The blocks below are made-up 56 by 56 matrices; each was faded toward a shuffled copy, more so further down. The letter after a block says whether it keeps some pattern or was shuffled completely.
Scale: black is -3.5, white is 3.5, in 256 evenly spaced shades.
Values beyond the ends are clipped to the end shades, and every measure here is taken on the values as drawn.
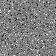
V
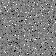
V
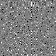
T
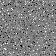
V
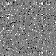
T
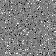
T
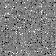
T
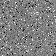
V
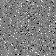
T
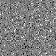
T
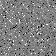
V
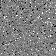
V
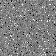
V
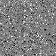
T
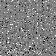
T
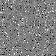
T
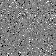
T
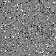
T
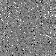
T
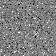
T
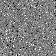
V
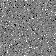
V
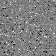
V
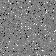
V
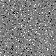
T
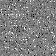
T
